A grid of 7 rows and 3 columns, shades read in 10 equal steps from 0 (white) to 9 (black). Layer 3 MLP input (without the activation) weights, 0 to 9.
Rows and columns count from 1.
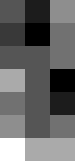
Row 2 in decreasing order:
9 7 5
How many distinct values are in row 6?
3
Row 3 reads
6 6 5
